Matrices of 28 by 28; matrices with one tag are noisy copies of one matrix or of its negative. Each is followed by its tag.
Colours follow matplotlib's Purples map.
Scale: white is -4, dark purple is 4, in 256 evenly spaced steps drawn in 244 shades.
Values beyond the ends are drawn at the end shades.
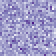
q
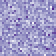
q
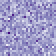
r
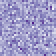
q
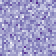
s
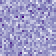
s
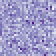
q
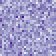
s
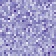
r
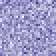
s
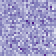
q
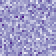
s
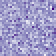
q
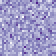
s
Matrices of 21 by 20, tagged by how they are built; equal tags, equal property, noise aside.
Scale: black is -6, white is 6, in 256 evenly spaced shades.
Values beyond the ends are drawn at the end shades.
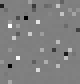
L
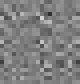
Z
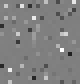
L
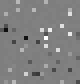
L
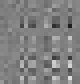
Z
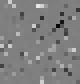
L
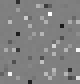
L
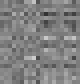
Z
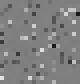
L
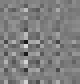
Z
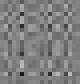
Z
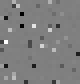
L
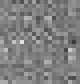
Z
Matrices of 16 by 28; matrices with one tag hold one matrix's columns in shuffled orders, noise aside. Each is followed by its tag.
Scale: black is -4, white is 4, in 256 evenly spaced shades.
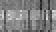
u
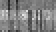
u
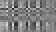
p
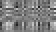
p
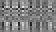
p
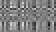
p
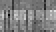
u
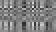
p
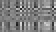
p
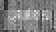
u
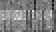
u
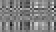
p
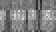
u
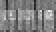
u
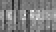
u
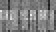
u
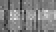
u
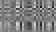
p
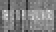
u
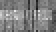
u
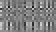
p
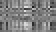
p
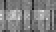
u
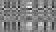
p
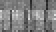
u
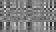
p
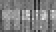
u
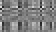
p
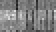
u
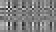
p
